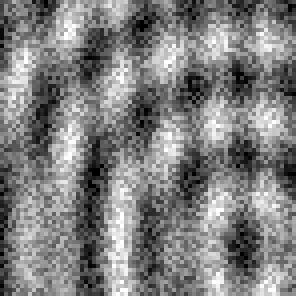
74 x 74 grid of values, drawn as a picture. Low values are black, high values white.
Concentric rings centre on the bottom right. No overall slope runs across the table. Stripes running up and down repeat 6 times from left to right. The bottom right is the ninth with the highest average. The halves do not mirror each other. There is no seam.
